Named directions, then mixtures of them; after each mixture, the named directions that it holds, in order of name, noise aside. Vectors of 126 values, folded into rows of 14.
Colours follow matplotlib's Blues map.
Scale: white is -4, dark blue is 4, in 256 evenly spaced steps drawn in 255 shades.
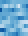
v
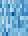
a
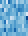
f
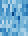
a, v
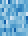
f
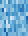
a, f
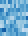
f, v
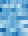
v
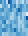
a, f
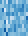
a, f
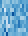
a, f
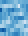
v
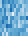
a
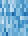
a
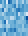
f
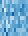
a, f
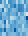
f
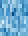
a, v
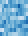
f, v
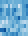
a, v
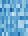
a, v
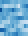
v
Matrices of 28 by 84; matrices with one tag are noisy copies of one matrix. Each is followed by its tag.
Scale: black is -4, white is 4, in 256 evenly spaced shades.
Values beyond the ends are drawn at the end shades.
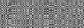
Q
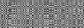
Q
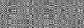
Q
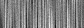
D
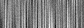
D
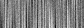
D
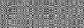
Q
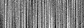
D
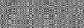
Q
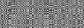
Q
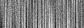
D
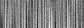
D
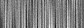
D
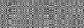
Q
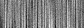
D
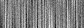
D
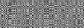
Q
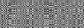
Q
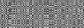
Q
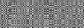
Q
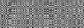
Q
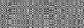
Q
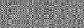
Q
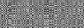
Q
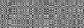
Q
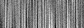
D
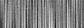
D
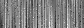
D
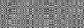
Q
